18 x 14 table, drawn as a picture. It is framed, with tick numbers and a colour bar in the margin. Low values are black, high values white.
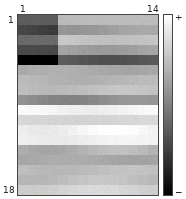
Average level on the scale: 70%. Odd patch: lower, in the top left. Histogram: skewed, a long tail of low values. Roughest part: top left. Grain: streaks across. Ninth with the lowest average: top left.
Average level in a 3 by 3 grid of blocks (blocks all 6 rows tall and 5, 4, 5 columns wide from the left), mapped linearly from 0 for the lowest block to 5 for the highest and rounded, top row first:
033 / 555 / 455
